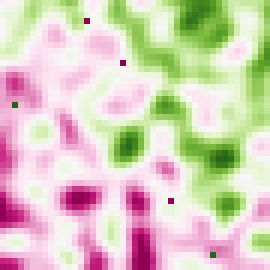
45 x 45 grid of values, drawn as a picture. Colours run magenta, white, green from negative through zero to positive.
Grain: blotchy. Lone odd cells: 5, 2 higher and 3 lower than their neighbours. Slope: up to the top right. Ninth with the highest average: top right. Average level on the scale: 50%.
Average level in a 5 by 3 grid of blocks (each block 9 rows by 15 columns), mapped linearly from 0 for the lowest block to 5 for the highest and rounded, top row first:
3 3 5
1 3 4
1 4 4
0 1 4
1 0 1
